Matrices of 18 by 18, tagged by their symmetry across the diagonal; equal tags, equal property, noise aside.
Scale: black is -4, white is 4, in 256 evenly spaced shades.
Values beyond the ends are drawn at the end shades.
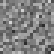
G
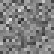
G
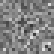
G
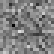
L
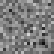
G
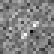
G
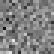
L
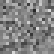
L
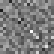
G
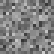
G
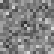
G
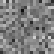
L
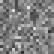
L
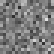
L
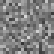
L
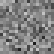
L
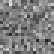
L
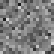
G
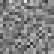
L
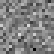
L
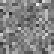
L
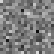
L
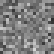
L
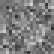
G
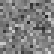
L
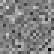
G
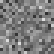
G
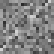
G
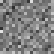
G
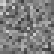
G
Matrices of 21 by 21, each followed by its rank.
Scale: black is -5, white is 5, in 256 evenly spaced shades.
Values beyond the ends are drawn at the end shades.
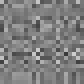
three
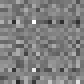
three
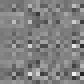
two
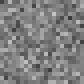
full rank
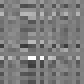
two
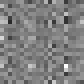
three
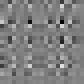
two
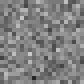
full rank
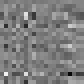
three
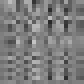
two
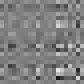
two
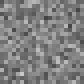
full rank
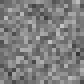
full rank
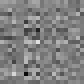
three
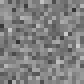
full rank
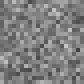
full rank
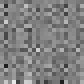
three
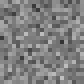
full rank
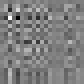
two
